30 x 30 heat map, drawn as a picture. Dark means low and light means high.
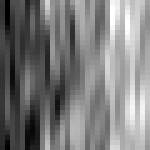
The ninth with the highest average is the top right. Streaks run downward. The field climbs toward the right.
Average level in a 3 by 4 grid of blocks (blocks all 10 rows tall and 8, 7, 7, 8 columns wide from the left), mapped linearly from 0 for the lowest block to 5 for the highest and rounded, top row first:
0235
1134
0235
